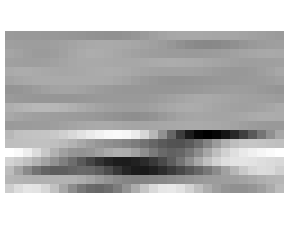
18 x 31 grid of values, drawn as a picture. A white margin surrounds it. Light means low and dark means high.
Seam: horizontal, 60% of the way down, the top part calmer. Ninth with the lowest average: bottom right. Calmest part: top left. Slope: none. Grain: streaks across. Histogram: skewed, a long tail of high values.
